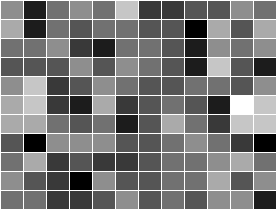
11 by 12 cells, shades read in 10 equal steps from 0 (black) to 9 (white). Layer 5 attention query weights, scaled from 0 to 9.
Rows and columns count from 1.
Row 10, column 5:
5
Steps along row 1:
down up up down up down same up same up down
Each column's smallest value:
3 0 2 0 1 1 2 2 0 1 2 0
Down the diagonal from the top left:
5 1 5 5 5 2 3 4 4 6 5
